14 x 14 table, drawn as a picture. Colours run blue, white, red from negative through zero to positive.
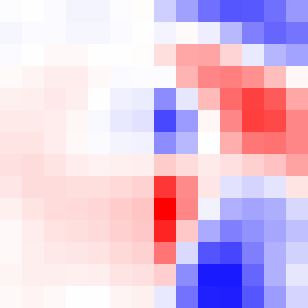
The ninth with the lowest average is the bottom right. A vertical seam about 50% of the way across splits the table, and the left part is calmer. Neither half mirrors the other. On average the colour sits 50% of the way up the scale. No regular stripes run through it.
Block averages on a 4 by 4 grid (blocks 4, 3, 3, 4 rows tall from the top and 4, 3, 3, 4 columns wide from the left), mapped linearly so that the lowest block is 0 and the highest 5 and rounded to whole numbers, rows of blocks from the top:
2221
3215
3342
3310
